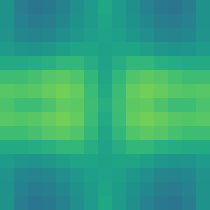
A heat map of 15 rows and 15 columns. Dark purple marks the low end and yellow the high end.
Seam: none. Odd rows or columns: none. Slope: none. Histogram: flat. Mirror symmetry: left to right and top to bottom.
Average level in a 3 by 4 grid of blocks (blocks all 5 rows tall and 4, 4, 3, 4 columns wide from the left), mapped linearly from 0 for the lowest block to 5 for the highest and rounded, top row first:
0110
5455
0110
